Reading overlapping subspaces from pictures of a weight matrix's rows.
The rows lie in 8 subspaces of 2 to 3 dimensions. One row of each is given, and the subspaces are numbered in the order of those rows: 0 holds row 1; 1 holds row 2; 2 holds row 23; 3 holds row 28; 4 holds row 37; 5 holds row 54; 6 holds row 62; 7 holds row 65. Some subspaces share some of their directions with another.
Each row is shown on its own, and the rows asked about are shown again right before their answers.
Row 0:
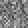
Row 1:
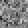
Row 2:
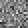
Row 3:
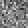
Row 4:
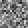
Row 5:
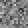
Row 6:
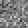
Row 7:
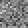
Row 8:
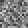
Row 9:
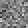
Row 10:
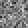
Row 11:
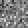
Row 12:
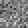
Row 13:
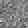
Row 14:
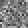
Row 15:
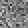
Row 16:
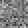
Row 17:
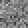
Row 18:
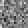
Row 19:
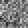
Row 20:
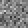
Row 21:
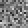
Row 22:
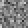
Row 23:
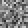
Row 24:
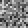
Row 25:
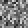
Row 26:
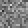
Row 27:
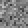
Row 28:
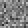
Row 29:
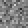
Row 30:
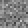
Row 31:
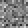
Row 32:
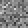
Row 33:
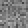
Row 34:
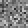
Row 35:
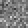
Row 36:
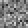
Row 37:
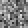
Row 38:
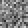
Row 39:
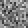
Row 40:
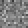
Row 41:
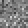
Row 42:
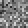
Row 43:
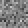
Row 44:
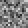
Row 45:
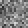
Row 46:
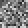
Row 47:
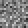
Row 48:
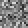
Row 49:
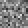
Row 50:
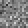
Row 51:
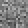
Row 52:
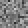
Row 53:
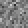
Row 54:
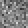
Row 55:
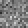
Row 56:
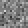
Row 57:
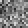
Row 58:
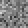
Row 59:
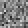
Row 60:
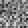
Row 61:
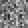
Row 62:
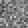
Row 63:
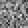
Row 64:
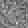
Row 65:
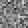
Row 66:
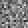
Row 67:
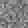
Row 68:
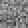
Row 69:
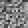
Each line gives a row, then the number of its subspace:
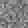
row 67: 3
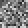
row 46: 1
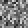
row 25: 2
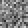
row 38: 2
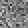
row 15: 6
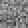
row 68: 6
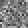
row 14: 1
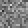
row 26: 6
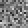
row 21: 1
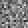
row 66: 3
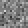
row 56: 3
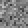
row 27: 2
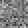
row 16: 3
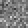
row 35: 6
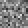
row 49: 0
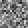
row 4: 3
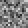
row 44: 0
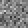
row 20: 3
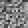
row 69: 6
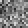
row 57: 4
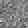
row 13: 1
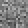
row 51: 6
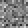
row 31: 3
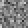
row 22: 7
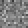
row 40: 7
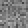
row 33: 6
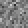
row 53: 2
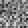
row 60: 0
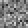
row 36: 4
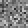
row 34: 1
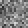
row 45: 4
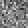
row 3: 5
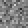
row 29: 2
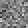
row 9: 7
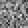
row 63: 0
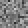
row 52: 7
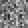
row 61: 4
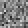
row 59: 3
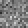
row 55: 5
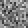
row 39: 5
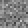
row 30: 4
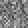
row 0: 0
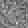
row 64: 5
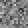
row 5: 2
